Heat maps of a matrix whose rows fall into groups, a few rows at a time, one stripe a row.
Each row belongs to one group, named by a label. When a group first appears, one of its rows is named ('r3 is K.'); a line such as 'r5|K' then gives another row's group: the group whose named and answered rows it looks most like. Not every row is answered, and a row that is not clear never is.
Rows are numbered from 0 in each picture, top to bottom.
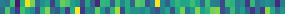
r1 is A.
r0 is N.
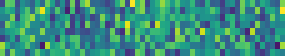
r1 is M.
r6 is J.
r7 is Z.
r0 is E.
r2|N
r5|A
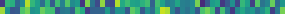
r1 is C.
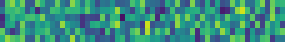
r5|E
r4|C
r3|A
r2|N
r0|E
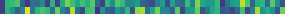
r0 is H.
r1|M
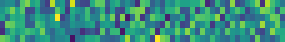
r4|N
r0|A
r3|E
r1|E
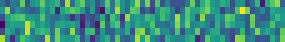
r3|N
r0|C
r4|M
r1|H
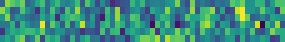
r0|E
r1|C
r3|C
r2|H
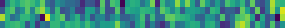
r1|M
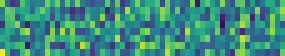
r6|E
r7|J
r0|C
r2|M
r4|A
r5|H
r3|H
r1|M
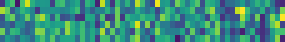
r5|H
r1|J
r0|M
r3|H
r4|Z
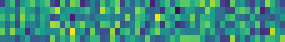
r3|C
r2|N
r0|A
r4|Z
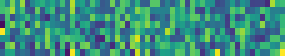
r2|A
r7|A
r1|E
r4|J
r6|E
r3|E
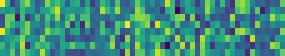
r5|N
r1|J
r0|J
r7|N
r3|M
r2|E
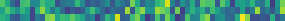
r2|H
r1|M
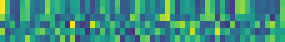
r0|J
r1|J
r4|Z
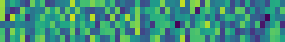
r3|H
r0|Z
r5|Z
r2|Z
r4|Z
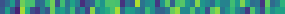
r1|A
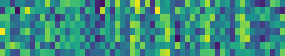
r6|E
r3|H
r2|C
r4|J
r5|H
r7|C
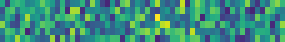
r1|A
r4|E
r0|Z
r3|C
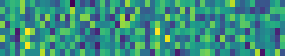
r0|N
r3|Z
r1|Z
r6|N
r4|N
